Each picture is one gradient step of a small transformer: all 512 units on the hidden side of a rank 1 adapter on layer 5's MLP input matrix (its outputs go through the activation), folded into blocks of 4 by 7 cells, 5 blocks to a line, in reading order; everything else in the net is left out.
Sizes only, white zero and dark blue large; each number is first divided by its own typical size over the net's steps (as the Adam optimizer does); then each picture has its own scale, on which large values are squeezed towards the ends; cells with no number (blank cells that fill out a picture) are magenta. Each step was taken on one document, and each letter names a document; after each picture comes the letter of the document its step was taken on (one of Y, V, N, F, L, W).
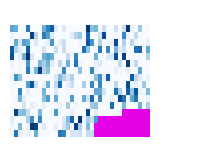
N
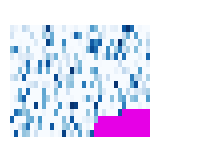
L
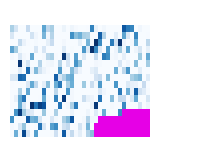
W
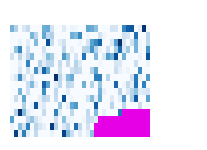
L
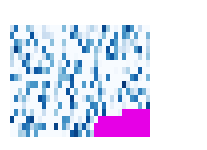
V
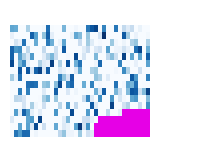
N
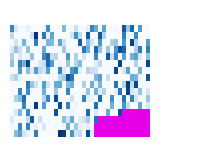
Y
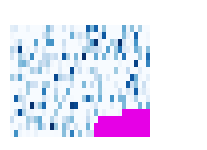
W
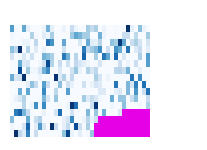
L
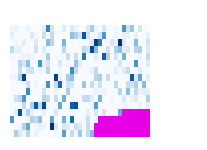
W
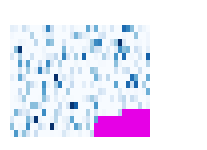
L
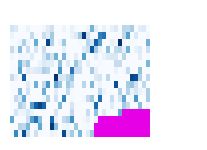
W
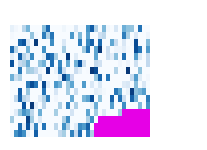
Y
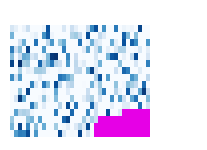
Y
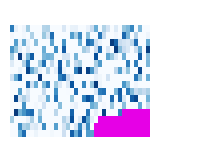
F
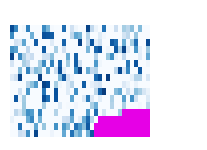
F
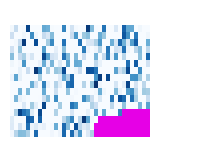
F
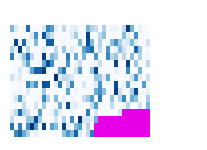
N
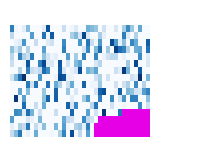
F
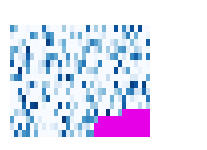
Y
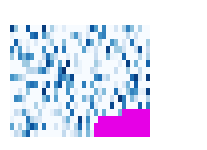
N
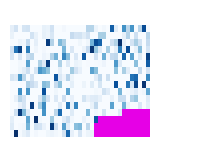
L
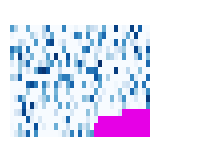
Y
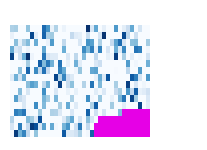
N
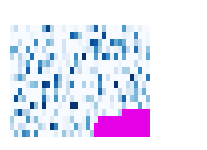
W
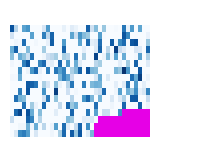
F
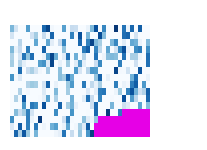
Y
